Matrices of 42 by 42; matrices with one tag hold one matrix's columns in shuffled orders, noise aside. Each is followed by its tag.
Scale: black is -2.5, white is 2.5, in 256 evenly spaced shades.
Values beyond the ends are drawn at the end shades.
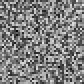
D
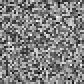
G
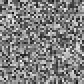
G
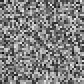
G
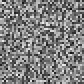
D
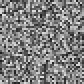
D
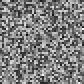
D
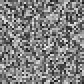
D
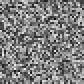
G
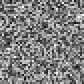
G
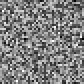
D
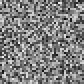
G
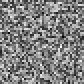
G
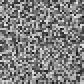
G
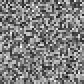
G
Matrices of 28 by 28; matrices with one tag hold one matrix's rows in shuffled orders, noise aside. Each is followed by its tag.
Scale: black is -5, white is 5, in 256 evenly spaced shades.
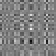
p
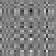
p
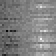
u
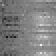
u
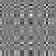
p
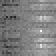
u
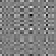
p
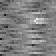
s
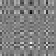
p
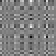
p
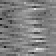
s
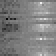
u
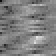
s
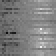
u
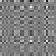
p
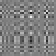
p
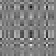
p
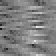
s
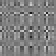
p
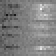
u
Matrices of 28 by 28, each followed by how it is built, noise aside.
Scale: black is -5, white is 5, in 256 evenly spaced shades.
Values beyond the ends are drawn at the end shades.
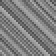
Toeplitz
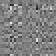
low rank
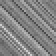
Toeplitz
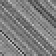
Toeplitz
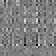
low rank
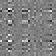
low rank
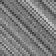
Toeplitz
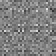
low rank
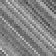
Toeplitz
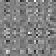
low rank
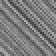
Toeplitz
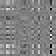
low rank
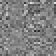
low rank
